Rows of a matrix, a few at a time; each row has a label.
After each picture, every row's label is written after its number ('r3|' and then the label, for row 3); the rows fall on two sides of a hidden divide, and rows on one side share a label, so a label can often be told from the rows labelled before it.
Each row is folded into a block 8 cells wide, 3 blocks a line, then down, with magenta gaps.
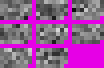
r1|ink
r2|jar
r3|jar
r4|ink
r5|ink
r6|ink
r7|ink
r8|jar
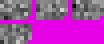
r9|ink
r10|ink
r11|ink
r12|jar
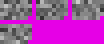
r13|ink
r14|ink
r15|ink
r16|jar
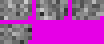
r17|ink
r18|ink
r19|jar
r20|jar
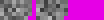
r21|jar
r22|jar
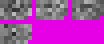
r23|jar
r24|jar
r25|jar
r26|ink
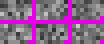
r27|jar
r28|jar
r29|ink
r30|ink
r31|jar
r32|jar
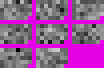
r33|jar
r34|jar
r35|ink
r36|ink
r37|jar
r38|ink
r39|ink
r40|jar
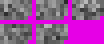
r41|ink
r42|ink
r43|jar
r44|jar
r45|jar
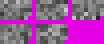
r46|ink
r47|jar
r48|ink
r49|jar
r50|ink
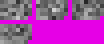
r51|jar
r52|jar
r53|jar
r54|jar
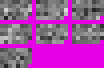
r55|ink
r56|jar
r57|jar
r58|jar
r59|jar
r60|jar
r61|ink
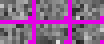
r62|ink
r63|jar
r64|jar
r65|jar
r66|ink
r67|ink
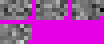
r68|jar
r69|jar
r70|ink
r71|jar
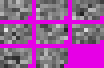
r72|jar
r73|ink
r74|jar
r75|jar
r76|jar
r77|ink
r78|ink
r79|ink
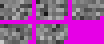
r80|jar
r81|jar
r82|ink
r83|jar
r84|ink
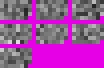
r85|jar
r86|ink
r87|jar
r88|jar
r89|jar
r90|jar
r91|jar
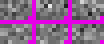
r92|jar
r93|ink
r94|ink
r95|ink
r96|jar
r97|ink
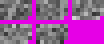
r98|jar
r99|ink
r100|jar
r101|jar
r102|jar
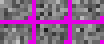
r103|ink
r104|jar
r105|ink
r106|jar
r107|jar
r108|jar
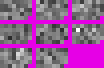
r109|jar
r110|ink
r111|ink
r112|jar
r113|ink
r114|ink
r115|ink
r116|ink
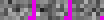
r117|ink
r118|jar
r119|jar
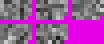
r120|jar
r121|jar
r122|jar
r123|jar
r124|ink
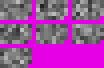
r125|jar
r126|jar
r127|ink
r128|ink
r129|jar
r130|jar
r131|ink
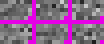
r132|jar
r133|ink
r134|ink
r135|jar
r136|jar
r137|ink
